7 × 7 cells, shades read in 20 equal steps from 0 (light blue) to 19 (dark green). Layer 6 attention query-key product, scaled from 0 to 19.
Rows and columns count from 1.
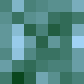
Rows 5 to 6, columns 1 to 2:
10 2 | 7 12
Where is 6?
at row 7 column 4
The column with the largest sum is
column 6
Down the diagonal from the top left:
11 13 15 15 13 11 11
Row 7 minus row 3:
4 16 0 -5 -7 -1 6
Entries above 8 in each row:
5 6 4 2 5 5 6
